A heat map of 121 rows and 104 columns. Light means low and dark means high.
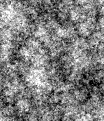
The ninth with the lowest average is the top left. The halves do not mirror each other. The texture is blotchy.
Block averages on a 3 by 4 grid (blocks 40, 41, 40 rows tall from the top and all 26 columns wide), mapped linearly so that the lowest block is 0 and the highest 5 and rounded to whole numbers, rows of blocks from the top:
0 4 4 3 | 4 1 4 4 | 4 3 4 5
